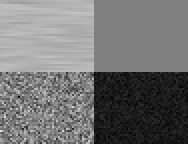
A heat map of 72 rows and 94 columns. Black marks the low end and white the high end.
The table splits into 2 rows of 2 panels. Panel 1,1: high, streaked across, faint in contrast. Panel 1,2: middling, flat. Panel 2,1: middling, fine-grained, strong in contrast. Panel 2,2: very low, fine-grained, faint in contrast.
